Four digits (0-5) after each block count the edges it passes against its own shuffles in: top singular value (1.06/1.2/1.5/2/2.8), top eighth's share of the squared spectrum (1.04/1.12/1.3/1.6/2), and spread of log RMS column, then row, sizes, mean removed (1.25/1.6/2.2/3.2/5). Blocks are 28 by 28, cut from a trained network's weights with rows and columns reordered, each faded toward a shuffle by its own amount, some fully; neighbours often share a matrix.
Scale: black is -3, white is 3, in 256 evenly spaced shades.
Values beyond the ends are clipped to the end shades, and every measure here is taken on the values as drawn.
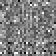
3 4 0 1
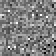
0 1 0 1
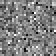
1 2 0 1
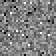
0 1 0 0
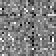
2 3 1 1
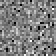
0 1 0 0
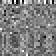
3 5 1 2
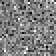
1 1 0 0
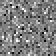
0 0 0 0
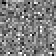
0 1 0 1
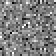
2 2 0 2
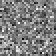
0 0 0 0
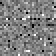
2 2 0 1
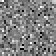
0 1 0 0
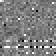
3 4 0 2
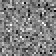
0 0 0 0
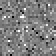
0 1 0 0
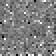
1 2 0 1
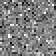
0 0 0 0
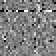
2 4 0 2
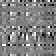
3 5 2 4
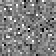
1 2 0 0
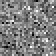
1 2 0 0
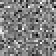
3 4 1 1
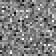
0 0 0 0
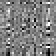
4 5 3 2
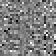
3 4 2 0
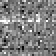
3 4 2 1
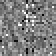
2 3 1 0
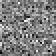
2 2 0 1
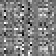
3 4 3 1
